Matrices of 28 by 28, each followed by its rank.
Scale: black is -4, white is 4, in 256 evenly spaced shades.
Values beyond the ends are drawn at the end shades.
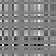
one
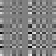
one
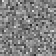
full rank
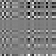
one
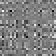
three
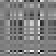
one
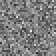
full rank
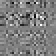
three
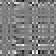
two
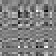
two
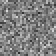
full rank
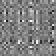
three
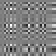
one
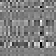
two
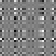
one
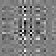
two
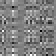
three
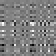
two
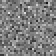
full rank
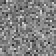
full rank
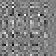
three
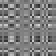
one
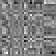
three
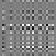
one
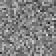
full rank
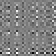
two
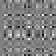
two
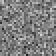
full rank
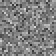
full rank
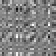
three
